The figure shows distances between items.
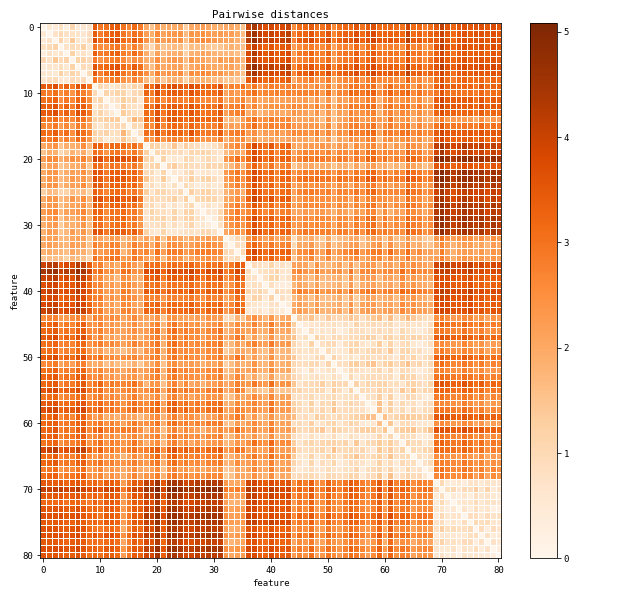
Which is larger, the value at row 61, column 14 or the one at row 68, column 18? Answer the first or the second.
the first
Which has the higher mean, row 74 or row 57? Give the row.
74
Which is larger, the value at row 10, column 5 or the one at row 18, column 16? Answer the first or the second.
the second
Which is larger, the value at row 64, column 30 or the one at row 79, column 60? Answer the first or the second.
the first
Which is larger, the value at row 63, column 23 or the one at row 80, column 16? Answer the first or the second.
the second
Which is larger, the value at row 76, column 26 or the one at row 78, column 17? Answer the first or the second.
the first
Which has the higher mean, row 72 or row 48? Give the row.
72
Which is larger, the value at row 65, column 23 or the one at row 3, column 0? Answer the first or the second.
the first
